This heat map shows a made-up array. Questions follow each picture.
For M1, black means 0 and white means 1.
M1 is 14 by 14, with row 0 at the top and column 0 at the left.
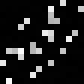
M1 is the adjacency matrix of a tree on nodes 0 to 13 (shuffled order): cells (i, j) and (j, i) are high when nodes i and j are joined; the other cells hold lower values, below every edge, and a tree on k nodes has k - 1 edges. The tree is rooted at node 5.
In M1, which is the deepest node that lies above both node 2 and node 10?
8
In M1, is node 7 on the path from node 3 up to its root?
no
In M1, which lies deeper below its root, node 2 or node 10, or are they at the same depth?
the same depth
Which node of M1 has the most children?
8
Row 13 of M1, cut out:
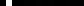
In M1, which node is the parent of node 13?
1
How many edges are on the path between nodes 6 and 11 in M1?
1
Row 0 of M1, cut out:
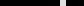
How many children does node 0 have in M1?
0
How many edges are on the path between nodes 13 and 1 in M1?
1
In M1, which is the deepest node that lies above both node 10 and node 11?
8
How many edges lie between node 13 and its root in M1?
3
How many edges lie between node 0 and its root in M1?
3
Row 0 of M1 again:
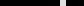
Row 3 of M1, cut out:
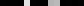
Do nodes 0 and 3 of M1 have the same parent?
no
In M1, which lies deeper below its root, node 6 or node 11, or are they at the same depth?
node 11
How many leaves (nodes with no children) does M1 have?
8
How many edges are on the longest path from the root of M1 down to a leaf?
3
